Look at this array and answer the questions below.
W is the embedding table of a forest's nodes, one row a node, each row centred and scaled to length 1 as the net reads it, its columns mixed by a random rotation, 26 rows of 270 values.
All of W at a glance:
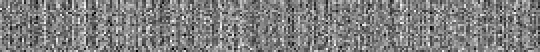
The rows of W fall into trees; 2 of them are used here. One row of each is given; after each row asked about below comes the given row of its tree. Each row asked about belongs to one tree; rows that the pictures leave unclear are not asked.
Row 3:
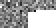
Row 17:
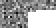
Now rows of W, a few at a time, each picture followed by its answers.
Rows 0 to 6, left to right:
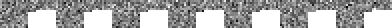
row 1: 3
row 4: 3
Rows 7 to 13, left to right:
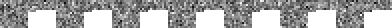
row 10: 3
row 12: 17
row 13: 3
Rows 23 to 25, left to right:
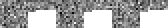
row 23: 17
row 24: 17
